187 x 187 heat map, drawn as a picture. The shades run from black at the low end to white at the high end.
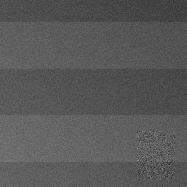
Stripes: horizontal, repeating 2 times. Slope: up to the bottom left. Odd patch: rougher, in the bottom right. Roughest part: bottom right.
